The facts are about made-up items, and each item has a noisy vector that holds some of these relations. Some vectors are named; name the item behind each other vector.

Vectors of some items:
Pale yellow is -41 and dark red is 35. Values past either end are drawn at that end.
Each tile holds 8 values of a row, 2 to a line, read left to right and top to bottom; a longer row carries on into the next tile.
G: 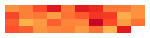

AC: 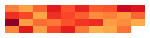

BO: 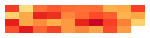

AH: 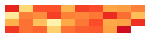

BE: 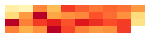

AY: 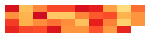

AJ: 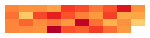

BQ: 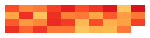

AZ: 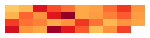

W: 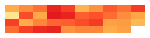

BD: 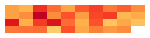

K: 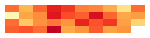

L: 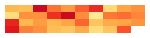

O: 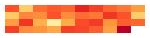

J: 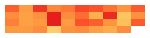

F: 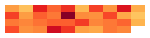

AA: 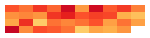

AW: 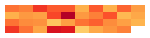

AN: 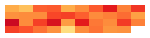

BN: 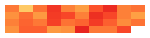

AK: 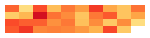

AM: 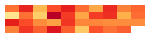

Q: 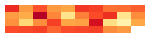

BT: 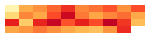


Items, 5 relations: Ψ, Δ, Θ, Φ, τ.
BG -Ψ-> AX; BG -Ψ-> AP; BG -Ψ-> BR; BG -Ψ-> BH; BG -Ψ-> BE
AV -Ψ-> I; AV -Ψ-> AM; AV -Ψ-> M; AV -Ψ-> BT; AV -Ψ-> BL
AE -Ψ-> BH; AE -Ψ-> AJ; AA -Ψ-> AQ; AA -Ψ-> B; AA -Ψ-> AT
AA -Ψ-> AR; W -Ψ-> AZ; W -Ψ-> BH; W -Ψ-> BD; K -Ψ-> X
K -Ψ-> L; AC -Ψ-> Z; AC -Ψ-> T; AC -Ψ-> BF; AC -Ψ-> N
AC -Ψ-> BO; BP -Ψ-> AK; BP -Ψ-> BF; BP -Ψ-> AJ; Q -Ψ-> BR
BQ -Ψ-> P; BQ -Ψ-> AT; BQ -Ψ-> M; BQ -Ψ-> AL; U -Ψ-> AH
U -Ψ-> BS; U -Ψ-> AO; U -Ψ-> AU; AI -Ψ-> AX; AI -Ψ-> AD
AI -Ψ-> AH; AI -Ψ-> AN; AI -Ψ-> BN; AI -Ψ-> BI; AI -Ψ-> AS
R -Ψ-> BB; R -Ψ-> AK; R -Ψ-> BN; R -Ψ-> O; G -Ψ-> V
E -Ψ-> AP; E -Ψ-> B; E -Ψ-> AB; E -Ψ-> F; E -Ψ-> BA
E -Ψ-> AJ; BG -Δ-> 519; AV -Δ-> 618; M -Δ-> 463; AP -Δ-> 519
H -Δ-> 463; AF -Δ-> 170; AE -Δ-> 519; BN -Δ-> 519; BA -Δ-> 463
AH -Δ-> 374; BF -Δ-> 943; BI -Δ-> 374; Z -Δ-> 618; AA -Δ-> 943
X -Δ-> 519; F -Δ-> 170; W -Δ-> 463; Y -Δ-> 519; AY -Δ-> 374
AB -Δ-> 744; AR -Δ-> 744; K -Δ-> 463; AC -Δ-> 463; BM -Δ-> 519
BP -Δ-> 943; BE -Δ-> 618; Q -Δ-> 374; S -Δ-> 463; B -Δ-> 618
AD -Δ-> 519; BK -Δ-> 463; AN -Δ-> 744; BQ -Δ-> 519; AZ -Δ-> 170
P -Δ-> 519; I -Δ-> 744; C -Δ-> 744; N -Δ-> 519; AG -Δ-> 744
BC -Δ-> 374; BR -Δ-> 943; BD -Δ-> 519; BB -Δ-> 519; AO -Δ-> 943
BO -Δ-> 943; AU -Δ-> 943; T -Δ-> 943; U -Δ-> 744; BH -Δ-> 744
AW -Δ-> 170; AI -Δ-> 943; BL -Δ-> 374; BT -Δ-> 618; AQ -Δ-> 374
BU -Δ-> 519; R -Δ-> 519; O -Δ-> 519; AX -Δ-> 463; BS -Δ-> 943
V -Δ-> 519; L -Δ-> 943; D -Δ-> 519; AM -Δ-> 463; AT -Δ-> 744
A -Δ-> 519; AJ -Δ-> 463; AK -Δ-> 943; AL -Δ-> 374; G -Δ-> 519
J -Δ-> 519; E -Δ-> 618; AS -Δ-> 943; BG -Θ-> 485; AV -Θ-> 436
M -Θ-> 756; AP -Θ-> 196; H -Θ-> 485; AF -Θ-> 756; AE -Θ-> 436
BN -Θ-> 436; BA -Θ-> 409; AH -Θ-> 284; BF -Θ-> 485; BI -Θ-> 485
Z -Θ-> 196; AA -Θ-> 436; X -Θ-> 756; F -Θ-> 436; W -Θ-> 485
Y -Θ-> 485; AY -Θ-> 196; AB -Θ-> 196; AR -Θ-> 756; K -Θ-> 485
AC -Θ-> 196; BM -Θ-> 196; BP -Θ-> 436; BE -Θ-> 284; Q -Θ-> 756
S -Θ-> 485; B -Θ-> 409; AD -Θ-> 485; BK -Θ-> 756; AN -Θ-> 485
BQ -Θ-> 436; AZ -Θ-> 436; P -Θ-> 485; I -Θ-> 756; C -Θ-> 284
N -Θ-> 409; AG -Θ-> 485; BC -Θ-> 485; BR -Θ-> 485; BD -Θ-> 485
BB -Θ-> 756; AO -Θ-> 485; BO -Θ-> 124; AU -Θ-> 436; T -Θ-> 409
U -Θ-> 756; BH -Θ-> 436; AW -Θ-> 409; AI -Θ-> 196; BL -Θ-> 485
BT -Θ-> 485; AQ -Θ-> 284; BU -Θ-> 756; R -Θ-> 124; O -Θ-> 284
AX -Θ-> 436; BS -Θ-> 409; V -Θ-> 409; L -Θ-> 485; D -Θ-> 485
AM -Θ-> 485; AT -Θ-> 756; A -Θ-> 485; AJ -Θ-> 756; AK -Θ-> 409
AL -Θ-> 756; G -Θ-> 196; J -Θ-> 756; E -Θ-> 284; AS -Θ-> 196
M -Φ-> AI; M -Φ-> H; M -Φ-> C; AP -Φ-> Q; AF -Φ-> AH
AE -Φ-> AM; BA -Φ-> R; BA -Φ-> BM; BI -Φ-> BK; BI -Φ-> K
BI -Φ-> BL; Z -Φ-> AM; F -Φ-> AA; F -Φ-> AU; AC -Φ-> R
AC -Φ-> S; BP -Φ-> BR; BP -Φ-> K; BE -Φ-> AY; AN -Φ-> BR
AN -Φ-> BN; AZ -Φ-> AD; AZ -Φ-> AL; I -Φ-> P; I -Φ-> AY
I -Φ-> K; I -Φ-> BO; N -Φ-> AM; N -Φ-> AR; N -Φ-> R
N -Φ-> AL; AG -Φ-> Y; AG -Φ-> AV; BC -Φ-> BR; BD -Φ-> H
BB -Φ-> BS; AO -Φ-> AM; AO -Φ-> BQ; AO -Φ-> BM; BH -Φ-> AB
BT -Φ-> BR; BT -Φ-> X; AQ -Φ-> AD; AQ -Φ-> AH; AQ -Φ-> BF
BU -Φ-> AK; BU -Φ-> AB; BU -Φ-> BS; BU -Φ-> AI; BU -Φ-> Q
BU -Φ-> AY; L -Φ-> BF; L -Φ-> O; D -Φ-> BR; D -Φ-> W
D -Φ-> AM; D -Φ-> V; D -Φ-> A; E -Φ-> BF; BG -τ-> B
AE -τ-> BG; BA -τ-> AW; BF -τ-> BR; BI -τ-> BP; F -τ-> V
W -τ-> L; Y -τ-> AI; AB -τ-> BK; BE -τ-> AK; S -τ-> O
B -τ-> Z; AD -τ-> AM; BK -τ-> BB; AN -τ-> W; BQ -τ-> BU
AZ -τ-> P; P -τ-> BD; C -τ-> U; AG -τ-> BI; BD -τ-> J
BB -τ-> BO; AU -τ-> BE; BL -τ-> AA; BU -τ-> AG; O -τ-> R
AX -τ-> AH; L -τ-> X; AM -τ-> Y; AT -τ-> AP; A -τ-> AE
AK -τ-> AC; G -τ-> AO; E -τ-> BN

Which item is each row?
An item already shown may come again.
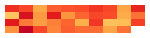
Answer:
R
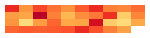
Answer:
Q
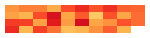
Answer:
AT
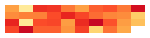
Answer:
BP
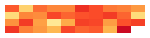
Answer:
O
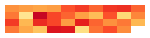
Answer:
M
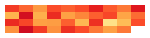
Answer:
R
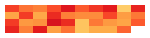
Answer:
BQ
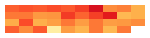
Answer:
Y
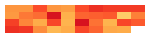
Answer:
U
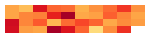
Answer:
AZ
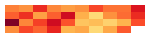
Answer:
AO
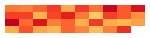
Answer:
N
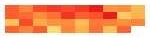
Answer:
Y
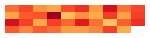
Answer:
AR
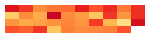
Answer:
AL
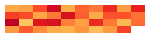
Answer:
D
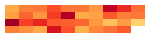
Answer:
BA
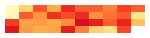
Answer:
E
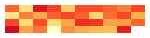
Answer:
AQ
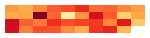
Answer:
AB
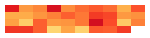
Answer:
BL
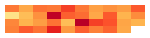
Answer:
BK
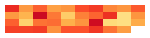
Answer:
Q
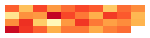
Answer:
BF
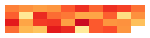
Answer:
M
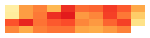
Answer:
B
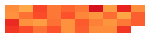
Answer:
AS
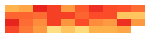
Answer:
AG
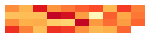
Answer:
AF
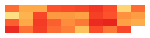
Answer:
P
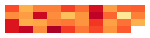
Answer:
AI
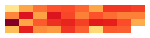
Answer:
Z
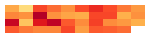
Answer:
AP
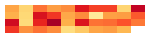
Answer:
I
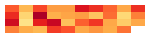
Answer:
BU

